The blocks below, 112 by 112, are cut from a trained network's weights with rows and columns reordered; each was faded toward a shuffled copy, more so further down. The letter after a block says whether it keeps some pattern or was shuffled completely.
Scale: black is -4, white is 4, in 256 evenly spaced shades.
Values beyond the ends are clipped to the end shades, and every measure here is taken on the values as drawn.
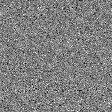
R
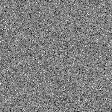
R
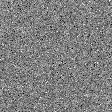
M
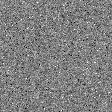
M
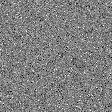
M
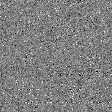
R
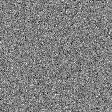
M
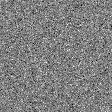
M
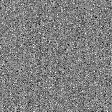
R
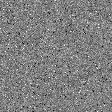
M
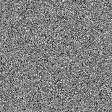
R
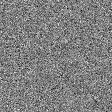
M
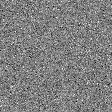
M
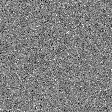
M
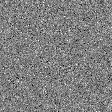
R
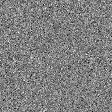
R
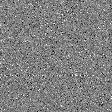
R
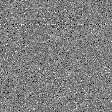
R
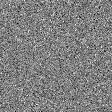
M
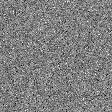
M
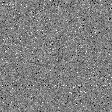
R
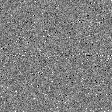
R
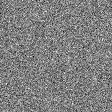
M
